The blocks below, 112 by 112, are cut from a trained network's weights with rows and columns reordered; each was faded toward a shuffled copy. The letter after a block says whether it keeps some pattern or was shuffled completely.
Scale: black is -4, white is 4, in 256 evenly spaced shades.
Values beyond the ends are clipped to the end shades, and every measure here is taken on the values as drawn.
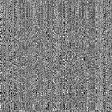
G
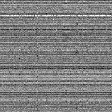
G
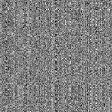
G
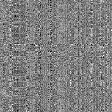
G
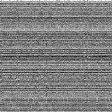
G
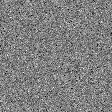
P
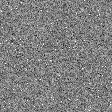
P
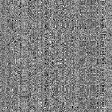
G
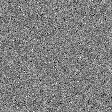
P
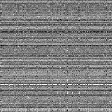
G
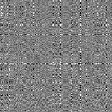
G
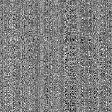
G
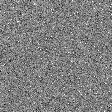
P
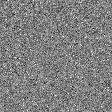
P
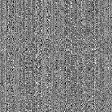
G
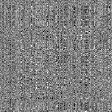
G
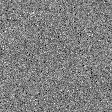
P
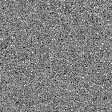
P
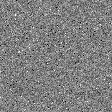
P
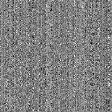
G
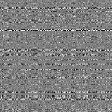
G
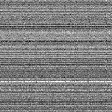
G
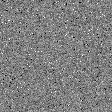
P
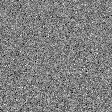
P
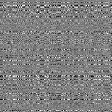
G
